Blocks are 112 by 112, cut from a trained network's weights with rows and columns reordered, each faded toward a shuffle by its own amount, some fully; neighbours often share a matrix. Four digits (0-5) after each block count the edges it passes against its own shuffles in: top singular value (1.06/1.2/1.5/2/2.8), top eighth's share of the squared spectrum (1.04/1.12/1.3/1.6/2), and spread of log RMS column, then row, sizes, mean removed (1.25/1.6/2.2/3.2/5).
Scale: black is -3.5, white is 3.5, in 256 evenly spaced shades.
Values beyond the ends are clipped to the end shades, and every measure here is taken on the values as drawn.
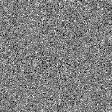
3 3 2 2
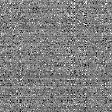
3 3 3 2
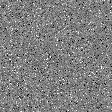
0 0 0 0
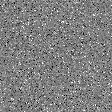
0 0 0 0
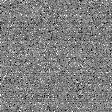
2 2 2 0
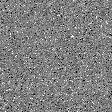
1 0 0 0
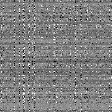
4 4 4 2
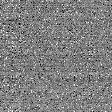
2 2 2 0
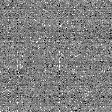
3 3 2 1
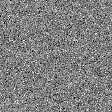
2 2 0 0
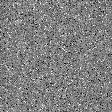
0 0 0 0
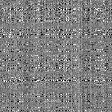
4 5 2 4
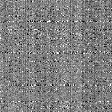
3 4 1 4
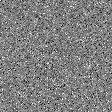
0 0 0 0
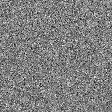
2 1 0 0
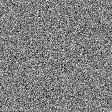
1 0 0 0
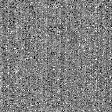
3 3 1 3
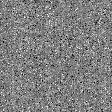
1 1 0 0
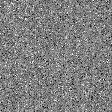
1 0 0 0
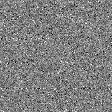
2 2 0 1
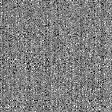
3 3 0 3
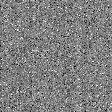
2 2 0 1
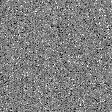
1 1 0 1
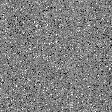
1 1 0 1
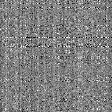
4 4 1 4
